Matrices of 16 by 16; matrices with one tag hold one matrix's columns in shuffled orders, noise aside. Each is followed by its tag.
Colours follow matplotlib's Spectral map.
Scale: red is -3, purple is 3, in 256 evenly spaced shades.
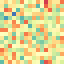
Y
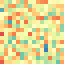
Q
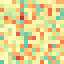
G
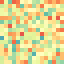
Q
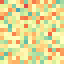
Q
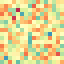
G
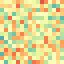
Y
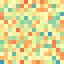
Y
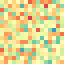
Q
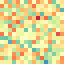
Q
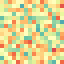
Y
